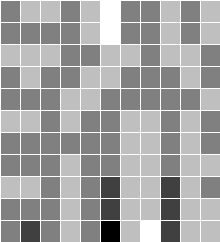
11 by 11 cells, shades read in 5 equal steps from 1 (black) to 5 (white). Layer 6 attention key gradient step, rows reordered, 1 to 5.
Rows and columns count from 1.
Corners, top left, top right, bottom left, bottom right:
3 4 3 4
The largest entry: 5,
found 3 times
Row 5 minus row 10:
0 0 0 0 1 1 -1 -1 1 -1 0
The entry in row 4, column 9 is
3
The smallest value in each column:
3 2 3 3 3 1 3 3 2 3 3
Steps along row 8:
same same up down same up same down up same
